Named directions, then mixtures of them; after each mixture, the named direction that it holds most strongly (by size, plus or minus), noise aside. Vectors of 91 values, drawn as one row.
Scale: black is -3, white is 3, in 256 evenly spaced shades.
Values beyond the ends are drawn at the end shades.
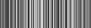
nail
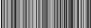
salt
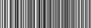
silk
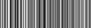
silk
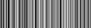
silk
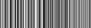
silk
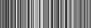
nail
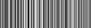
nail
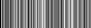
nail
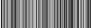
salt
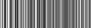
silk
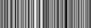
nail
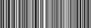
silk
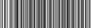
silk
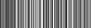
nail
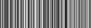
nail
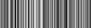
nail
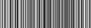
silk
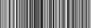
nail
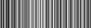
silk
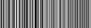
silk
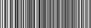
silk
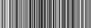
nail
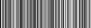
salt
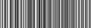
silk
